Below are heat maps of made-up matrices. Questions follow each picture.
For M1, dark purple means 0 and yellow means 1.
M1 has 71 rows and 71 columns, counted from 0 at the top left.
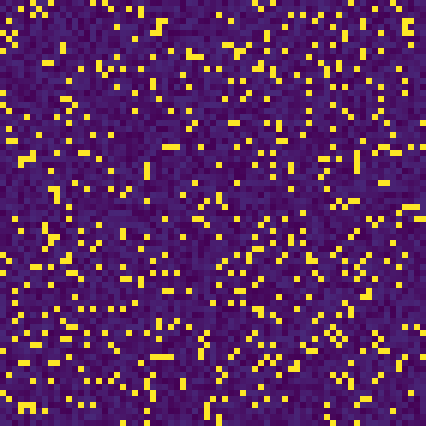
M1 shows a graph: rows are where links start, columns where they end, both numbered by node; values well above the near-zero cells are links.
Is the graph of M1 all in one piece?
yes
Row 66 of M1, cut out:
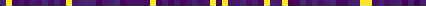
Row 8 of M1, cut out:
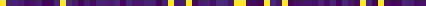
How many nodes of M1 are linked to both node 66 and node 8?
3
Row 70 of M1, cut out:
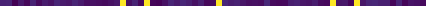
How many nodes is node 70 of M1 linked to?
5
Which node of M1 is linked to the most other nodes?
node 11
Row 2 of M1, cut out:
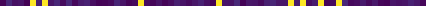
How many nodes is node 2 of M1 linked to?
8
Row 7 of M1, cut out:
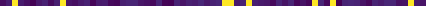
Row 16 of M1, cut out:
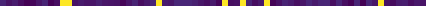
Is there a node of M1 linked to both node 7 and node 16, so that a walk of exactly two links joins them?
yes
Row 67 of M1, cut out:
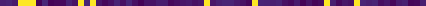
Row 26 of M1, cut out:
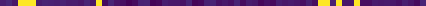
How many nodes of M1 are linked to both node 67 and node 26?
5
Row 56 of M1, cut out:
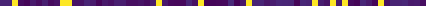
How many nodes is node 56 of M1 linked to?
10
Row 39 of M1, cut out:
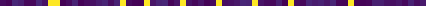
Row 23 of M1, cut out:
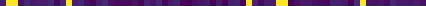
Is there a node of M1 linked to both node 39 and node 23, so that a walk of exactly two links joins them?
no
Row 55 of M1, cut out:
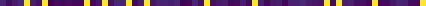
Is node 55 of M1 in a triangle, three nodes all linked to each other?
yes
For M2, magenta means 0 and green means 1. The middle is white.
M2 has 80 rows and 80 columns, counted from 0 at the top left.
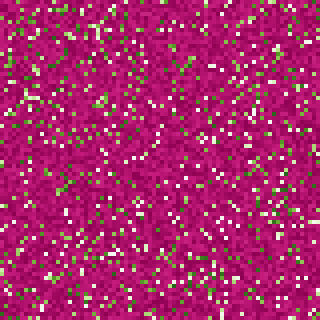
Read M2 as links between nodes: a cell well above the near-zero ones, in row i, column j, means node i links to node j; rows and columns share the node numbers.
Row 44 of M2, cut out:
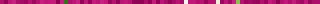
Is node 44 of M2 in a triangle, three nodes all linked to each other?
yes
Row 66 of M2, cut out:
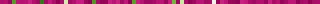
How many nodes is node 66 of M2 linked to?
8
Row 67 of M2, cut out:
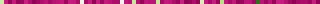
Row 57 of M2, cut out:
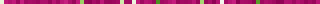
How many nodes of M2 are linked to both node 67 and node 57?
8
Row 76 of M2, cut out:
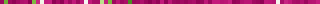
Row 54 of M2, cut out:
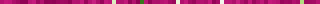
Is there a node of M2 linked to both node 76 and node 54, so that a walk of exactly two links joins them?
no
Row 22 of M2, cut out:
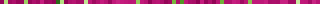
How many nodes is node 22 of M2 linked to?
11
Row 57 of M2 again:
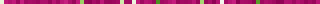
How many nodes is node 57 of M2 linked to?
8
